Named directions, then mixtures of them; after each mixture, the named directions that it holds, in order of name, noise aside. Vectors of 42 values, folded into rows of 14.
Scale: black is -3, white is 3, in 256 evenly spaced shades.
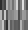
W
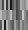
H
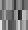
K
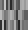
H, K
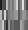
W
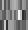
H, K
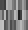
K, W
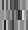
H, K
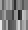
K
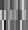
H, W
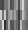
H, W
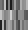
H, K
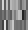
H, K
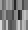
K
